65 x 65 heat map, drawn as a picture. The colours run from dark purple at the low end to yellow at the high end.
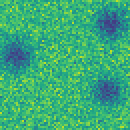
No single row or column stands out from its neighbours. No regular stripes run through it. Three dips sink into the field. Neither half mirrors the other.
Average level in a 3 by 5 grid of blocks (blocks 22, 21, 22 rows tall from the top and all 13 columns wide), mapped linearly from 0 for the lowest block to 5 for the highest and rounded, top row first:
44530 / 04544 / 55532
